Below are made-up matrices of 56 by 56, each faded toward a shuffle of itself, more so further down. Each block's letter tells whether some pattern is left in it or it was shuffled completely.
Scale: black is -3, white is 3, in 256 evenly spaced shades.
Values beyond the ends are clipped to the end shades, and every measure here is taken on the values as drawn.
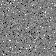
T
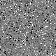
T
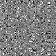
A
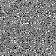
A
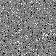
T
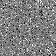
T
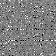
A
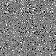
A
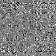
A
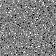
T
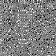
A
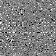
A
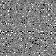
A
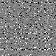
A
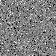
T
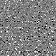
A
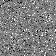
T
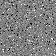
T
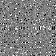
A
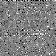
A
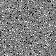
T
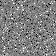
T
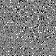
A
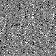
A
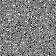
T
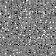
A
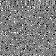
A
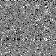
A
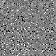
A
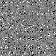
A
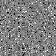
A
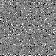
A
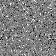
T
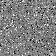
T
